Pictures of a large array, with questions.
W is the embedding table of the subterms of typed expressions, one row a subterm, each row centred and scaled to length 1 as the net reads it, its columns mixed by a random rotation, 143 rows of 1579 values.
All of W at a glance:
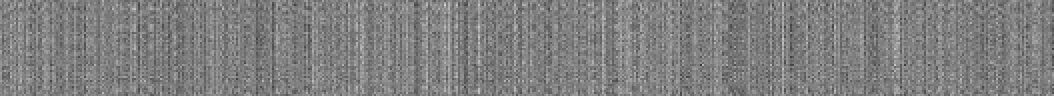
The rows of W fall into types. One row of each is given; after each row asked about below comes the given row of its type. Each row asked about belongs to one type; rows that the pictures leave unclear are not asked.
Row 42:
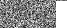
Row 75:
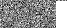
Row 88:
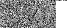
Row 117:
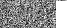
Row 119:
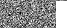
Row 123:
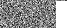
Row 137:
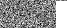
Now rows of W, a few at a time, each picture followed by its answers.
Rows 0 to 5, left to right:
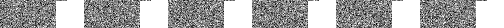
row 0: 119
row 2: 42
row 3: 119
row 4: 137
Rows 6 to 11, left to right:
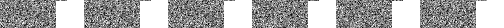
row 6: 137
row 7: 137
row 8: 137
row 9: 137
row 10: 75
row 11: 117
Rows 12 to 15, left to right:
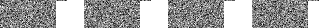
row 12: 123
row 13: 75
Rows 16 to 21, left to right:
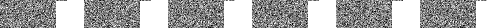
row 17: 42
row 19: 137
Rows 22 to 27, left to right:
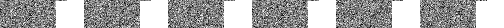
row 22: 88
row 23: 119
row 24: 119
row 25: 88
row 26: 123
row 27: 75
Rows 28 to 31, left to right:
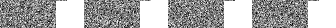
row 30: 123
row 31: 137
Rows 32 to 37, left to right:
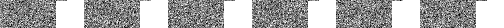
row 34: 119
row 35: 42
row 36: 117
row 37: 137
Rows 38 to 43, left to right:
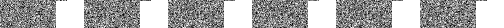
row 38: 75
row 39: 137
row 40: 42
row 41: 137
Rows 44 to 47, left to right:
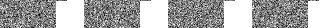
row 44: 137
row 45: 42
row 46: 123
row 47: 75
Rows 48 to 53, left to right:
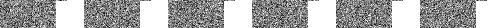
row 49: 119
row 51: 88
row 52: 119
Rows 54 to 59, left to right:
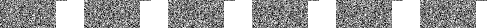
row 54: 119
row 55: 42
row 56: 42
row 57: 137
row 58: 117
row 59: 42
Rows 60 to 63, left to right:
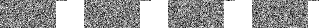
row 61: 123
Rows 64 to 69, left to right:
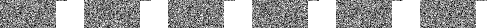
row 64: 119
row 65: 42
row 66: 119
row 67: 123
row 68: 117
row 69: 137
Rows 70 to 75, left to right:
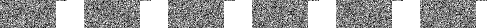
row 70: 117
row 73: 75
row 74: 123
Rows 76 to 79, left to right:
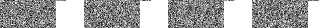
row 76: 117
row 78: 117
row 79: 42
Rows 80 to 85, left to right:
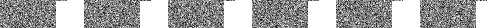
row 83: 42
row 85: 75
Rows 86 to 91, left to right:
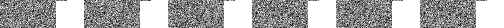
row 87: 119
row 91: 137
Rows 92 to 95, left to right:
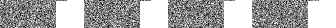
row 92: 42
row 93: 42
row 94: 137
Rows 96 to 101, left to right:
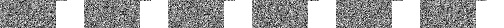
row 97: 75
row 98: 75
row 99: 88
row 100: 123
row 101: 117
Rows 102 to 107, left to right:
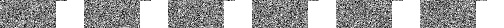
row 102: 42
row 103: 123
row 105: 117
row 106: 75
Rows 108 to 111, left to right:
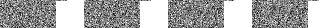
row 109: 137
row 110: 117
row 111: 117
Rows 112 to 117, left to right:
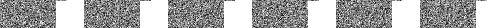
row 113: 119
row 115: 88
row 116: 117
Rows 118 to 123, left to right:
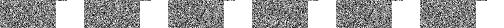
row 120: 88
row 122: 88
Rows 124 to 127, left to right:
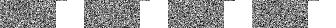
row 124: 42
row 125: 117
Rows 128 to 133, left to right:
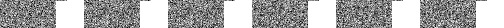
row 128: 137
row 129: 117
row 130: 117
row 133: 42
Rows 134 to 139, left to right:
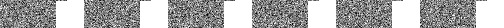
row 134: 75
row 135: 42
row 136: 137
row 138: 119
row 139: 119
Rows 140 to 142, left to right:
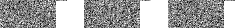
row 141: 117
